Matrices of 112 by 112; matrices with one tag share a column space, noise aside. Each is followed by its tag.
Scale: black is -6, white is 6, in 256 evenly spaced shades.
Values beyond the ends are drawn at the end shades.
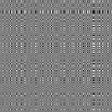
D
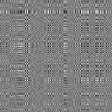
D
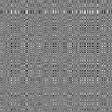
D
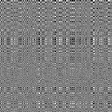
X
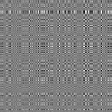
D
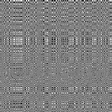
X
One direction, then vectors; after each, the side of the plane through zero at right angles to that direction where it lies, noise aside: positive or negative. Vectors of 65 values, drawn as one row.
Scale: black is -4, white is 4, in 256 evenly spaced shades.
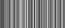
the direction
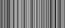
positive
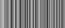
negative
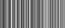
positive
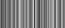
positive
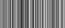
negative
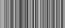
negative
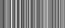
positive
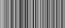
negative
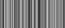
positive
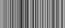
negative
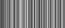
positive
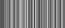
positive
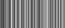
positive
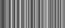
positive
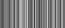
positive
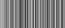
negative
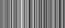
positive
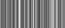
positive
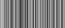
negative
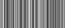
negative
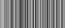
negative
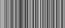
negative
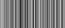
negative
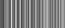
positive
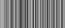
negative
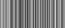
negative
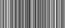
negative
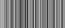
negative
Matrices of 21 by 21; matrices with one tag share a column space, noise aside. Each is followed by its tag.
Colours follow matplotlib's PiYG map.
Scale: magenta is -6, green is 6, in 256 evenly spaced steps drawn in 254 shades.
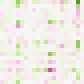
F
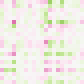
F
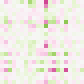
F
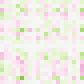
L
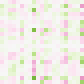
L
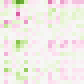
F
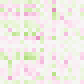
L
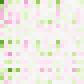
F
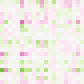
F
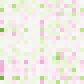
L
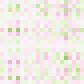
L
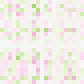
L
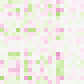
L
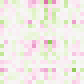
F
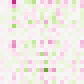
F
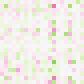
L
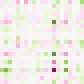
F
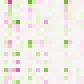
F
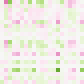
F
